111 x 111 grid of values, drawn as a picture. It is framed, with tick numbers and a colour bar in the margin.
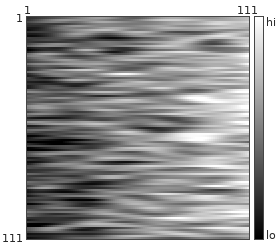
Ninth with the lowest average: bottom left. Average level on the scale: 50%. Slope: up to the right. Ninth with the highest average: middle right. Histogram: bell-shaped. Grain: streaks across.
